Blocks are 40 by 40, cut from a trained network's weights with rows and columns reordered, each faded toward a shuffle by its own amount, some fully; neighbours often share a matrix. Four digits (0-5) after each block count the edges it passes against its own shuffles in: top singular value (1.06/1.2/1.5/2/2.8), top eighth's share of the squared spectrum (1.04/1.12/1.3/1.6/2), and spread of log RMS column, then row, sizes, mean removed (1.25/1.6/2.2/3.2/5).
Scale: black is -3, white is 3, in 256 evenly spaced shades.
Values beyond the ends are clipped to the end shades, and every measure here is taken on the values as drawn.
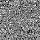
3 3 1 0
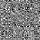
3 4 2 2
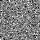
0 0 0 0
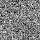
1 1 0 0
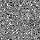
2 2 0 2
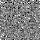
2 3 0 2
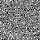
1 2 0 1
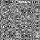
3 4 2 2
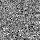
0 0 0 0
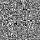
2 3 2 2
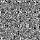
2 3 1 2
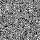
0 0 0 0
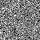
0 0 0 0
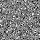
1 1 0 0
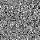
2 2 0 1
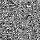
2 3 1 0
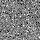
1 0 0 0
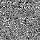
2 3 0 2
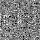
2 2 0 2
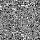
2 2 0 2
